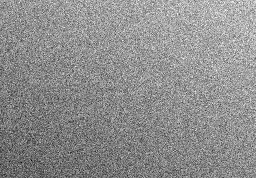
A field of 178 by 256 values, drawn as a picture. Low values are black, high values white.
There are no regular stripes. The grain is fine, like static. The field climbs toward the top right. The halves do not mirror each other. No single row or column stands out from its neighbours.
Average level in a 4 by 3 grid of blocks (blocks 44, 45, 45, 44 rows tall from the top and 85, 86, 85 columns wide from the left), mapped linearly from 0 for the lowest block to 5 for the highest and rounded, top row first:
3 4 5 / 2 3 4 / 1 2 3 / 0 1 2
